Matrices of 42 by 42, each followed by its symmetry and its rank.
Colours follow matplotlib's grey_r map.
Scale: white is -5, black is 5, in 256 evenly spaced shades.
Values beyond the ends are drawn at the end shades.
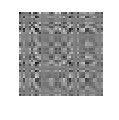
symmetric, rank two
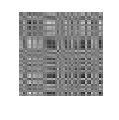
symmetric, rank two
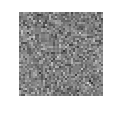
antisymmetric, full rank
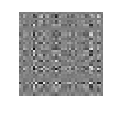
neither, rank two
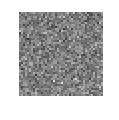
neither, full rank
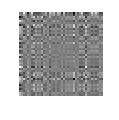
antisymmetric, rank two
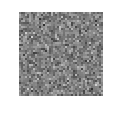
antisymmetric, full rank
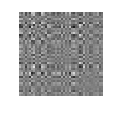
antisymmetric, rank two
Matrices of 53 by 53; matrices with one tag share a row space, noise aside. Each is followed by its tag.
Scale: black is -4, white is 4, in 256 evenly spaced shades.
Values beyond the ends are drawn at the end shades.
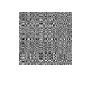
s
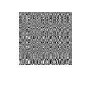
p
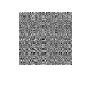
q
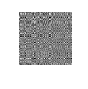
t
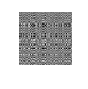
q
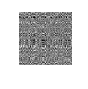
q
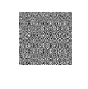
p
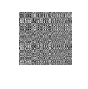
t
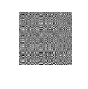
s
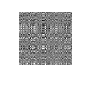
q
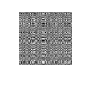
q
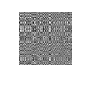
t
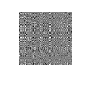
t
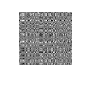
s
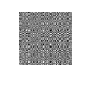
p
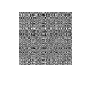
q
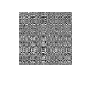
q
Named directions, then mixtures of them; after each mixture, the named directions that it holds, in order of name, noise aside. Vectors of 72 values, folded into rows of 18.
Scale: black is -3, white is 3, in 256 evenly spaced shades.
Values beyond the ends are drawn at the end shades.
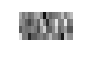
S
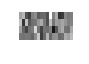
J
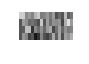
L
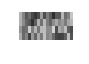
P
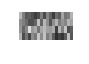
P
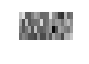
J, L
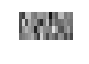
J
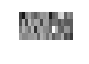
J, L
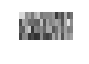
L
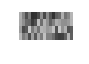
P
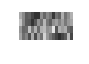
P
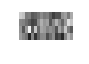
L, P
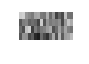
L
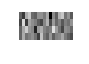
J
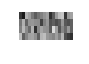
J, L
